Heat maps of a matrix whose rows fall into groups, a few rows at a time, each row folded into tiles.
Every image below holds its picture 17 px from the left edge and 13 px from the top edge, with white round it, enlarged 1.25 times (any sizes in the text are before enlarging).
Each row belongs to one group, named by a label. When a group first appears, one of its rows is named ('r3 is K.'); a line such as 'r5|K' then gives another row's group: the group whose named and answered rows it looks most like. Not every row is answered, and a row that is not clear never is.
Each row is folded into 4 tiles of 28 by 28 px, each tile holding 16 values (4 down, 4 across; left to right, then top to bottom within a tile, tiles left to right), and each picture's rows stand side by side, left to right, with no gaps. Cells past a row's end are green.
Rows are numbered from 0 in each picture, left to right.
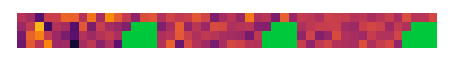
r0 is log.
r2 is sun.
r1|log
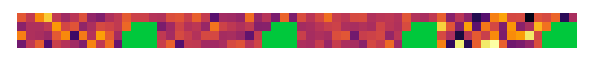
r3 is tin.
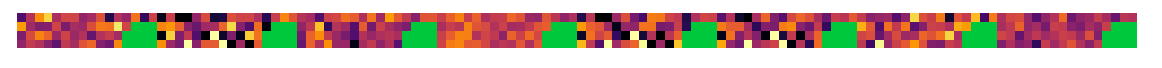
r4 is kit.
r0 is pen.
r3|pen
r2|log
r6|tin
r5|kit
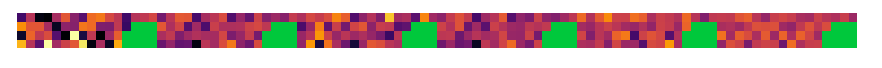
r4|sun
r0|kit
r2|log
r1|pen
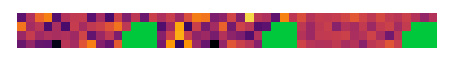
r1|log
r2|sun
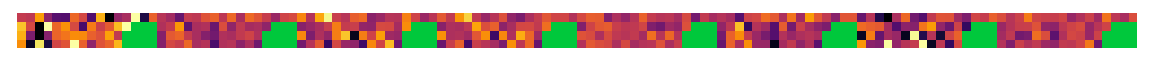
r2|sun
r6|kit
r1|log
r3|sun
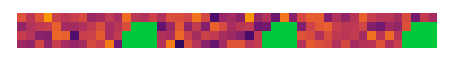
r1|log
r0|sun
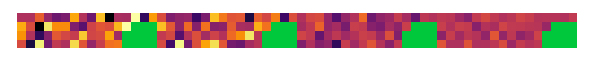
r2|pen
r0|tin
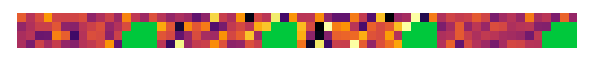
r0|sun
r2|tin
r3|log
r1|tin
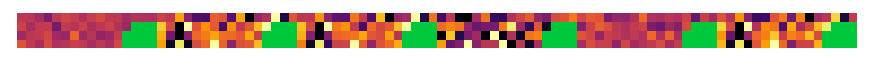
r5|tin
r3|kit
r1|tin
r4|pen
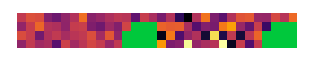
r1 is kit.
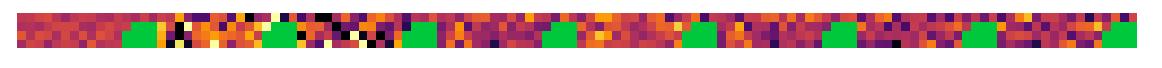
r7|pen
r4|pen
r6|pen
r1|tin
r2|kit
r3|log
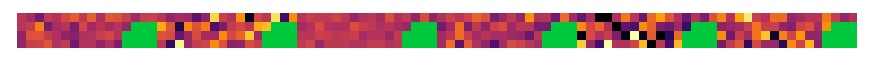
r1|tin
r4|kit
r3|log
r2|log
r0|log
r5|sun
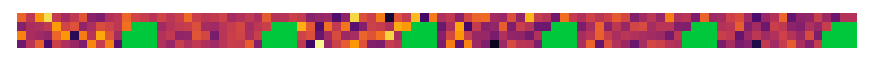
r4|log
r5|pen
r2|tin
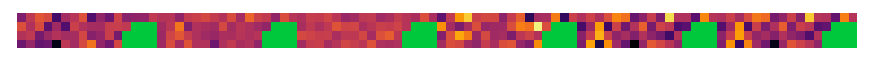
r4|log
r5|log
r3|pen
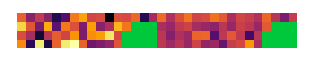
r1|sun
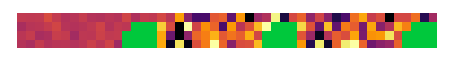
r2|tin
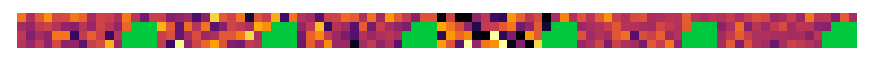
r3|kit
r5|log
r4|sun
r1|tin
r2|log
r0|sun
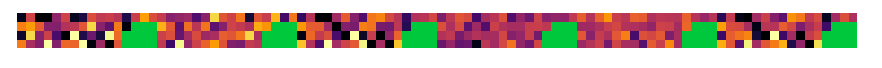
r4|sun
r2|kit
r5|kit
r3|pen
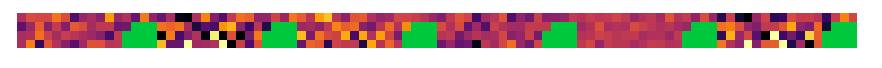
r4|log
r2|sun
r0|log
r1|kit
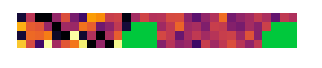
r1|pen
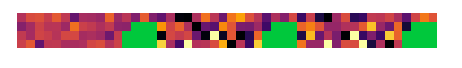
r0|log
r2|kit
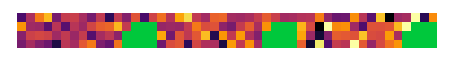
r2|tin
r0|pen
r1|sun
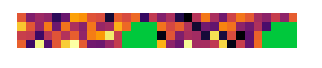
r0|tin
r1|kit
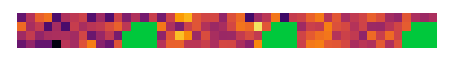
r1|pen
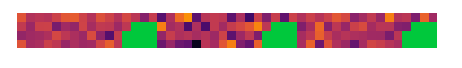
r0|sun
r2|log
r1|pen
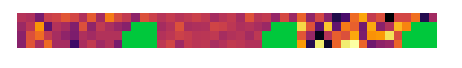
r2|tin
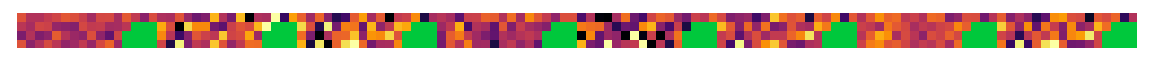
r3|log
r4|kit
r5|tin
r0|sun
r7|tin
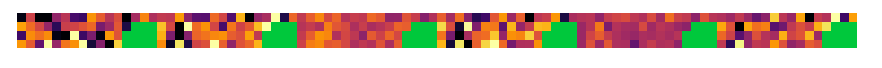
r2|pen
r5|tin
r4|log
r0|kit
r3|tin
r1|tin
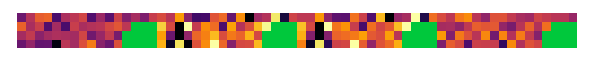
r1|tin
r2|tin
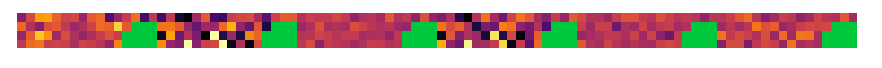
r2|log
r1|kit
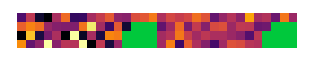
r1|log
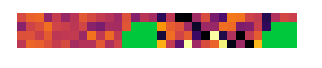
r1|kit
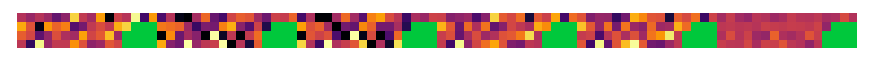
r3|tin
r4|tin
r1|kit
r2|kit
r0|tin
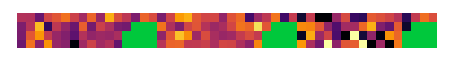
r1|pen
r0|log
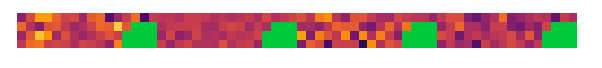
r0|pen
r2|sun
